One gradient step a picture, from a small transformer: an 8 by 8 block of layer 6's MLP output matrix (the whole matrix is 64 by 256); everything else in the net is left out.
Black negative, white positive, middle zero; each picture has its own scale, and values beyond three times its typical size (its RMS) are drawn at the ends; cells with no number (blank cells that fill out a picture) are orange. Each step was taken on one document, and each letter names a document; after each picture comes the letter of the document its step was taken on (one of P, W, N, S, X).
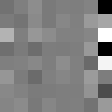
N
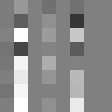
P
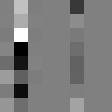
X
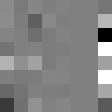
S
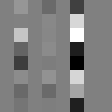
P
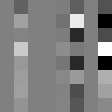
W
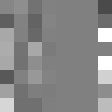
S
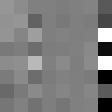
N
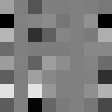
N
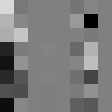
X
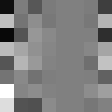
S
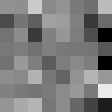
N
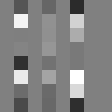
P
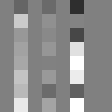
P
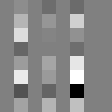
P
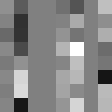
W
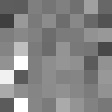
W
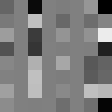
N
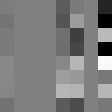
W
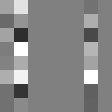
X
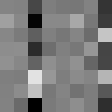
N
